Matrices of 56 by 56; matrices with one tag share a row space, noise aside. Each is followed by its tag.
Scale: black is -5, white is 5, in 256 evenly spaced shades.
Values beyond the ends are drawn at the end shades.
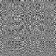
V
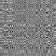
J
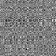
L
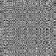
J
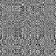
V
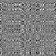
V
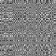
J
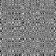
V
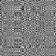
V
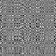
V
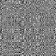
V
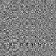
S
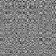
L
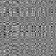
S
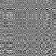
J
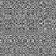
L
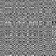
L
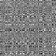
L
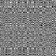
L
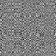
V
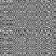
J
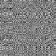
J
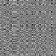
S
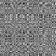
L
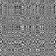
V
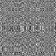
V
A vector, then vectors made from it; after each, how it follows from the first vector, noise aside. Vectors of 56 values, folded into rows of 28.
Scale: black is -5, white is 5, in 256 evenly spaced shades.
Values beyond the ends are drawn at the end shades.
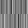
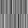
copied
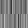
copied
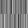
copied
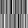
scaled up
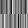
scaled up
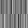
copied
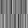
copied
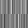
negated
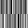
scaled up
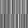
negated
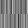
copied
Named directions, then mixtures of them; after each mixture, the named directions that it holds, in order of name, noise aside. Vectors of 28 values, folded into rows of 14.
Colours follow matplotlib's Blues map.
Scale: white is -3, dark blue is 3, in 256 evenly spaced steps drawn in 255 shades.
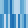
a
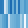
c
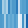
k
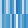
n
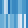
c, k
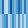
c, n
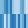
a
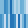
a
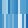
k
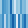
a, n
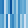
a, c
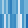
a, k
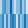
a, n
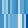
k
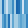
a, n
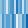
k, n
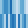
a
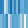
c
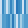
n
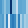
a, c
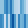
a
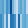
a, c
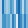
k, n
